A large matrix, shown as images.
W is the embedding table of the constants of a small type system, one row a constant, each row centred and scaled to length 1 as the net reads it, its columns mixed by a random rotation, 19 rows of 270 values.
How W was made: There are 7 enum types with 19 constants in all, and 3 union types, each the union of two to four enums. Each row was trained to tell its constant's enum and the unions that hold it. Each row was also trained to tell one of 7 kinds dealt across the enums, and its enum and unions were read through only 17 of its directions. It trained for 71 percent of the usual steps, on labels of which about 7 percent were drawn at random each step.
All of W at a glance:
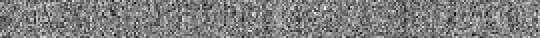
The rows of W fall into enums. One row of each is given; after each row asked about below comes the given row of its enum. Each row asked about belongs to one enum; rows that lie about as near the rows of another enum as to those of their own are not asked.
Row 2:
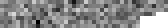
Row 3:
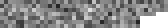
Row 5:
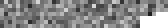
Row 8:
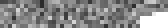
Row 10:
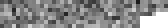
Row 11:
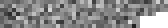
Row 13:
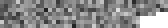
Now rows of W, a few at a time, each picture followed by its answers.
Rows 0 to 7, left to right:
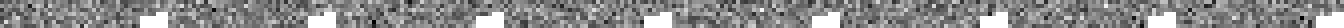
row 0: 11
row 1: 8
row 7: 11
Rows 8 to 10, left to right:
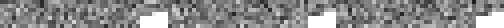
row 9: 10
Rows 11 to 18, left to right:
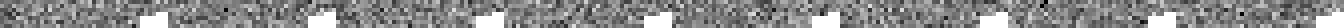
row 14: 5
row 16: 3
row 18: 8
